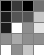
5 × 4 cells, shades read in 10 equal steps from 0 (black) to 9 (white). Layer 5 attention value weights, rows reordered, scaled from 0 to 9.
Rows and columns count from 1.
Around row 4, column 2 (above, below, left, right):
9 5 5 5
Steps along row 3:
up down up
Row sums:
6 14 23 21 30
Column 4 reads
4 7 8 5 9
